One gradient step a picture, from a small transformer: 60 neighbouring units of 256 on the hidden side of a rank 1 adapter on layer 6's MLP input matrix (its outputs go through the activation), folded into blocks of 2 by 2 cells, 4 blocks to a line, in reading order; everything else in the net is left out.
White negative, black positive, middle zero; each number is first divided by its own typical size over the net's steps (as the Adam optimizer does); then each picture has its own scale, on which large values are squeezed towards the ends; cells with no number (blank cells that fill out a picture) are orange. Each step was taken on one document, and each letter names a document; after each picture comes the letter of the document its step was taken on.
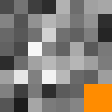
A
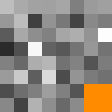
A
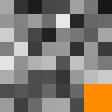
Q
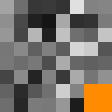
Q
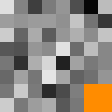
A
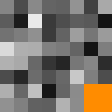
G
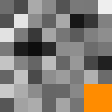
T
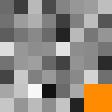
G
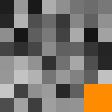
Q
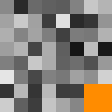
T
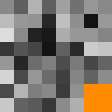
T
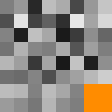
A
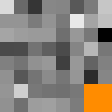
A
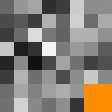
T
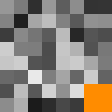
G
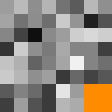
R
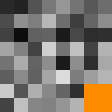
Q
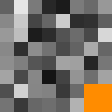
Q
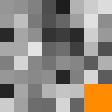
R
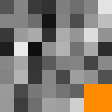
T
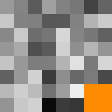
G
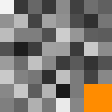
Q
